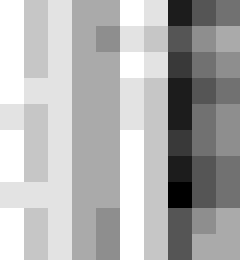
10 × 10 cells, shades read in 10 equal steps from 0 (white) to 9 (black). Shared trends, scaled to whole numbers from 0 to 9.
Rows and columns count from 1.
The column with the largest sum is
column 8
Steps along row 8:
same same up same down up up down down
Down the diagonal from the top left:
0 2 1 3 3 0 2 9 4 3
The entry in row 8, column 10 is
5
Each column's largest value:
1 2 1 3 4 1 2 9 6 5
